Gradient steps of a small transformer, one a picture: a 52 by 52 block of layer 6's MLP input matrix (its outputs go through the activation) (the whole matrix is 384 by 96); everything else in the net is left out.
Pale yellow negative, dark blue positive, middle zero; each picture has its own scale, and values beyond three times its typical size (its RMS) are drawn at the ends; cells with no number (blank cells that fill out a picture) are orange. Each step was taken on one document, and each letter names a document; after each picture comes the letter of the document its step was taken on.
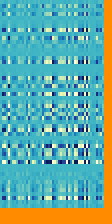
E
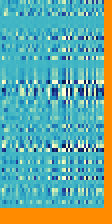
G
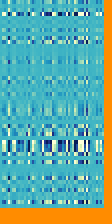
E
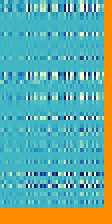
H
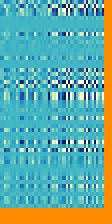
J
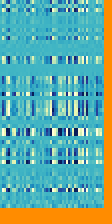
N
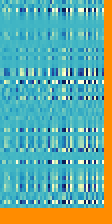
J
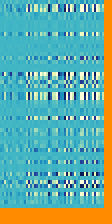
H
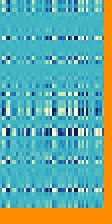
N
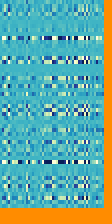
E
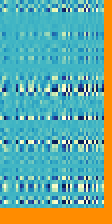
G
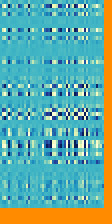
E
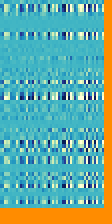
J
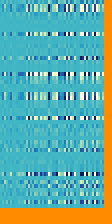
H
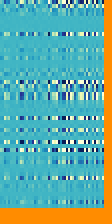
J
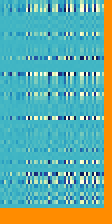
H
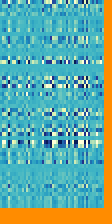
E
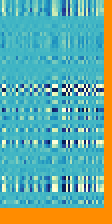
G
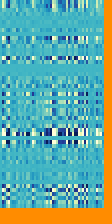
N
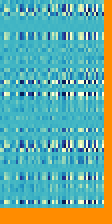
J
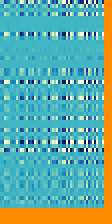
J
